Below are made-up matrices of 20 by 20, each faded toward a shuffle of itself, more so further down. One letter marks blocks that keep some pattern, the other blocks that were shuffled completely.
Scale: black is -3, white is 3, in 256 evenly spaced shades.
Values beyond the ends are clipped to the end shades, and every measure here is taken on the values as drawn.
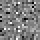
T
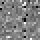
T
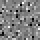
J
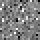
J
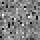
J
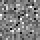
J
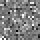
J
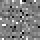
T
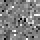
J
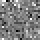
T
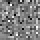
T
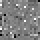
T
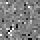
J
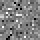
T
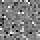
J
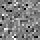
J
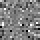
T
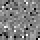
T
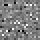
J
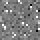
J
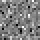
J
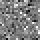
J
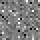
J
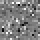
T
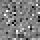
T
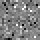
J
